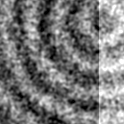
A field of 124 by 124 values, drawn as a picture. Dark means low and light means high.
Seam: vertical, 80% of the way across, the right part higher. Rings: centred on the top right. Mirror symmetry: none.
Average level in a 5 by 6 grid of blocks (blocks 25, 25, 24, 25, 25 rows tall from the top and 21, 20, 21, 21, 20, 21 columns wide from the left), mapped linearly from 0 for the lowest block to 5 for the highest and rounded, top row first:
120025 | 120024 | 101125 | 011114 | 101114
